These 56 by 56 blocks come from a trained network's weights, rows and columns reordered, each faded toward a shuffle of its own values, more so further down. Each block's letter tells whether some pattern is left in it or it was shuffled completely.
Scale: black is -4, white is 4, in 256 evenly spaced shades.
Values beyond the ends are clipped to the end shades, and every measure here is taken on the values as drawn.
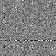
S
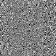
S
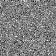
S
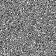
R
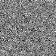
S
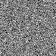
R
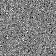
R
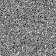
R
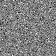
R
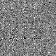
S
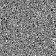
S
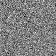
R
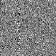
S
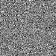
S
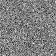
R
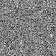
S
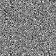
S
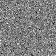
R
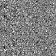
S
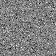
R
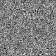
S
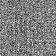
S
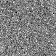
R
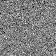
R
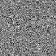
S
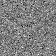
R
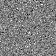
R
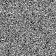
R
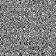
S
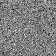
R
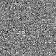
S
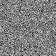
R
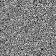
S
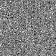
S
